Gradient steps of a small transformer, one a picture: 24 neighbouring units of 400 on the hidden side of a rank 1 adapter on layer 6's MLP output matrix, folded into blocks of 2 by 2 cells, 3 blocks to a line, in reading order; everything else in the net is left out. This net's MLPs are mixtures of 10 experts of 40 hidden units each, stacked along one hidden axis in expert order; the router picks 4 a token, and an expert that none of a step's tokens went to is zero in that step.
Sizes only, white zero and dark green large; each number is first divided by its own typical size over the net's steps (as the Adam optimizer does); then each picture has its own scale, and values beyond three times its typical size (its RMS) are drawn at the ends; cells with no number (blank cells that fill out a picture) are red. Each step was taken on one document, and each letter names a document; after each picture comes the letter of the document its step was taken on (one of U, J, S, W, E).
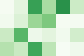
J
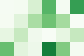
J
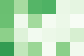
J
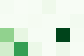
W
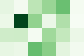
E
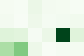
W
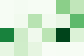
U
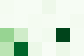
W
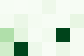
W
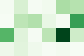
U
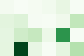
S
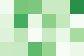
E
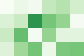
J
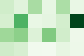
U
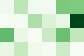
U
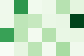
U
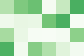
E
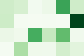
S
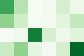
S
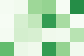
J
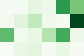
U
